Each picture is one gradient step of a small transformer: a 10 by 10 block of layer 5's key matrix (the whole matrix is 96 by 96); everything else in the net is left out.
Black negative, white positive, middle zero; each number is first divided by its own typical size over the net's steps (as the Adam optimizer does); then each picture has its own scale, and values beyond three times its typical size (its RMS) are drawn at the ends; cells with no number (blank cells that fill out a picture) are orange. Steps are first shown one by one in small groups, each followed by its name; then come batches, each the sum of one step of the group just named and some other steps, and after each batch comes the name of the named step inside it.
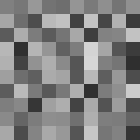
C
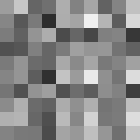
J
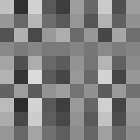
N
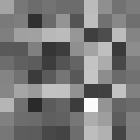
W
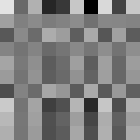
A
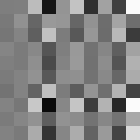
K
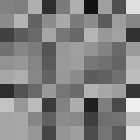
K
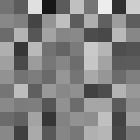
C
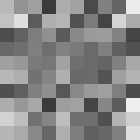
K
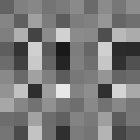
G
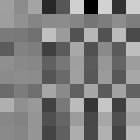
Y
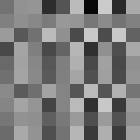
Y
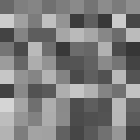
G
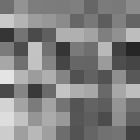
G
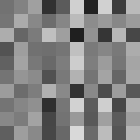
Y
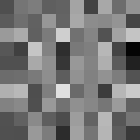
G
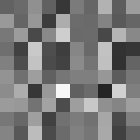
G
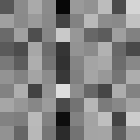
G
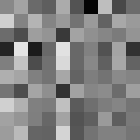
Y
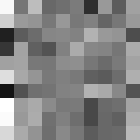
Y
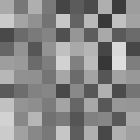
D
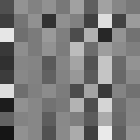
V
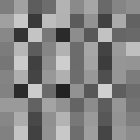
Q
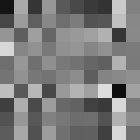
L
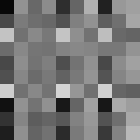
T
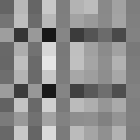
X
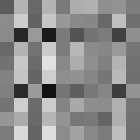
X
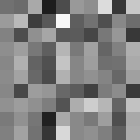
Q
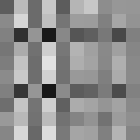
X
